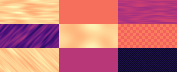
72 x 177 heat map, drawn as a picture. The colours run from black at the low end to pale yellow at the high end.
The table splits into 3 rows of 3 panels. Panel 1,1: very high, streaked across, faint in contrast. Panel 1,2: high, flat. Panel 1,3: middling, streaked across, faint in contrast. Panel 2,1: low, slanting up to the right. Panel 2,2: very high, smooth, faint in contrast. Panel 2,3: high, checkered, faint in contrast. Panel 3,1: very high, slanting down to the right, faint in contrast. Panel 3,2: middling, flat. Panel 3,3: very low, checkered, faint in contrast.
